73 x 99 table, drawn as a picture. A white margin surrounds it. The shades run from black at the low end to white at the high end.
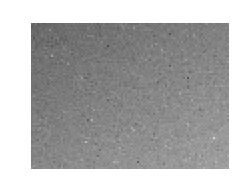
No single row or column stands out from its neighbours. There is an overall slope up to the bottom right. The values follow a bell shape. The halves do not mirror each other. The bottom right is the ninth with the highest average.
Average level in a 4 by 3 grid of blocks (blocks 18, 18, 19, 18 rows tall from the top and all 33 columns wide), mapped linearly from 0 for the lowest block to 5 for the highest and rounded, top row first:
012 | 123 | 234 | 345
